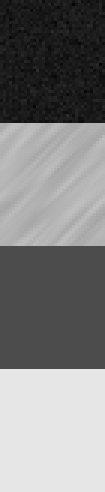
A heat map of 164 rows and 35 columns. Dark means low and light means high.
The table splits into 4 rows of 1 panel. Panel 1,1: very low, fine-grained, faint in contrast. Panel 2,1: high, slanting up to the right, faint in contrast. Panel 3,1: low, flat. Panel 4,1: very high, flat.
